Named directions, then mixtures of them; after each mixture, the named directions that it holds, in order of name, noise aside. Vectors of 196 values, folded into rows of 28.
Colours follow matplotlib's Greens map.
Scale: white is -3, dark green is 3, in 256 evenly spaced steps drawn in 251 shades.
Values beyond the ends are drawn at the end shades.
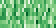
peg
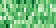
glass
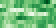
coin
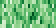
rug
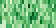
rug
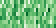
peg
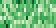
glass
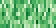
glass, peg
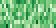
glass, peg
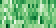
glass, rug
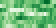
coin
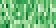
glass, peg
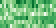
coin, glass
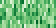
peg, rug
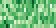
glass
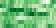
coin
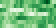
coin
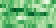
coin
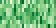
peg, rug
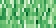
peg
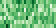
glass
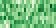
glass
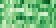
coin, rug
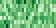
glass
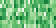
coin, peg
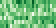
coin, glass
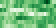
coin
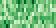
glass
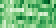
coin, rug
